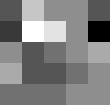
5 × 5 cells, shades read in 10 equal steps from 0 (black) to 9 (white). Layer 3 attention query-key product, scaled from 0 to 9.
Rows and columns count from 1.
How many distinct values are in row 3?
4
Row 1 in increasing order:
3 3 5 5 7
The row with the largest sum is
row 2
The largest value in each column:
6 9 8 5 6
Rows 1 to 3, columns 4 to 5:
5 3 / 5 0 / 5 6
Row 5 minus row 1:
1 -3 -1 0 2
